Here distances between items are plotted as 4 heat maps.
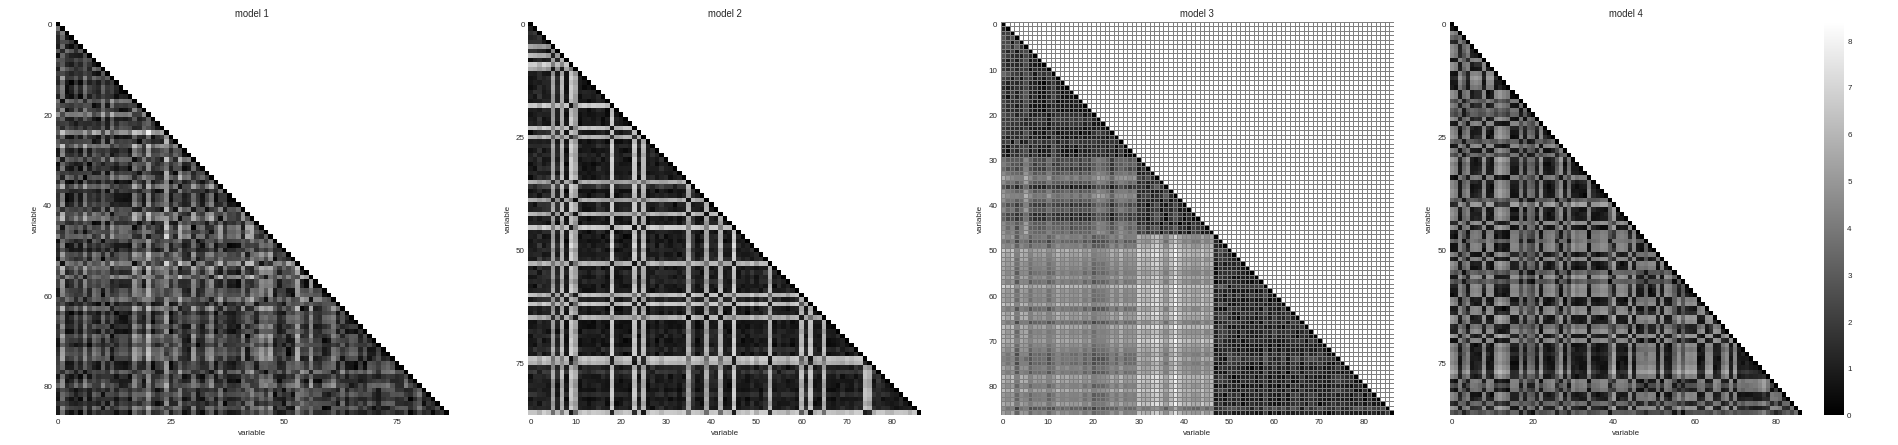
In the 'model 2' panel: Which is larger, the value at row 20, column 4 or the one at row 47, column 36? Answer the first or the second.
the second
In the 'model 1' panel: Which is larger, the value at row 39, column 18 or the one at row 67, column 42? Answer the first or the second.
the first
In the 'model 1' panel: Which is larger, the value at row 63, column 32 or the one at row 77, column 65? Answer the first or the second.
the second
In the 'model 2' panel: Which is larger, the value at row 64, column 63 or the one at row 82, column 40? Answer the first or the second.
the second
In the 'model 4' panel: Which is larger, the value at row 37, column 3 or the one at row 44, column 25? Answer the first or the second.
the second
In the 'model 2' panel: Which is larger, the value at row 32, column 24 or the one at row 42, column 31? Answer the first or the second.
the second
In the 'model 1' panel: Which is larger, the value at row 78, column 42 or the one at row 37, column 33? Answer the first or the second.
the first
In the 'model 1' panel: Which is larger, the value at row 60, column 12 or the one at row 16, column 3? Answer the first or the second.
the first
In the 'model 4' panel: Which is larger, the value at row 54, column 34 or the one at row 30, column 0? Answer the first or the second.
the second
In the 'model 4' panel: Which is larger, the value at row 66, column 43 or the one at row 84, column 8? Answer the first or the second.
the second
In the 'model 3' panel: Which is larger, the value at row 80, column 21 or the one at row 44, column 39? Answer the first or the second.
the first
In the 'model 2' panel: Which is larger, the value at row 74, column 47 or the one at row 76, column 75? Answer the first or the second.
the first
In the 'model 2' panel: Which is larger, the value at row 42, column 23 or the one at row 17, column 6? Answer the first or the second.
the first
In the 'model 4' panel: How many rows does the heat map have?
87
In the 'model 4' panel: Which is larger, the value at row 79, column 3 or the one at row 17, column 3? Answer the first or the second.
the first
